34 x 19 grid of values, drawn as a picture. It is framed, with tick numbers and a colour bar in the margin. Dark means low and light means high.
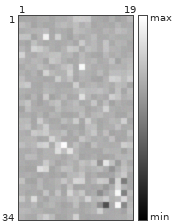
There are no regular stripes. The top right is the calmest part. There is no seam. On average the colour sits 70% of the way up the scale. In the bottom right lies a patch that is rougher than the rest. Values change most from cell to cell in the bottom right. There is no overall slope. Fine speckle covers the field.
